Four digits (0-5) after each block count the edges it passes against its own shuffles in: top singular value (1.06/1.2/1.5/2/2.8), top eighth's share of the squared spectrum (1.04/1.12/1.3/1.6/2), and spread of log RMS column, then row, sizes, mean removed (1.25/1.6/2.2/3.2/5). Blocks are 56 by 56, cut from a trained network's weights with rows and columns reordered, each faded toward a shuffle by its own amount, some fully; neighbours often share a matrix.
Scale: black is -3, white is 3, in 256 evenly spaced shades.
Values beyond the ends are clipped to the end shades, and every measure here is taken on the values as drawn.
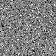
1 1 0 0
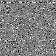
2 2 0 1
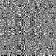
3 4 2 2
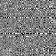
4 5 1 3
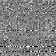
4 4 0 2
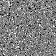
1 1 0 0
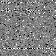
3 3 0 2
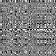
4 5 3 3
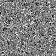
0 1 0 0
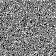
0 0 0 0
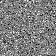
0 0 0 0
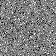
0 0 0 0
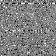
3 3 0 2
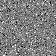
0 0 0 0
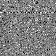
2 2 0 1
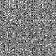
3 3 2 2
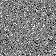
0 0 0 0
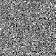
3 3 1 1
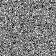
1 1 0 0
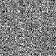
3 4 2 1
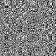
4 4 2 1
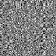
4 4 2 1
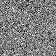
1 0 0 0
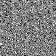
1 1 0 0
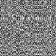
4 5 3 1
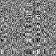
4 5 3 2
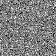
2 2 1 0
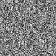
3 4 1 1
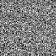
3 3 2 1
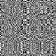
4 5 3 2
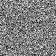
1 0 0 0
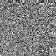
3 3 2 1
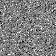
1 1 0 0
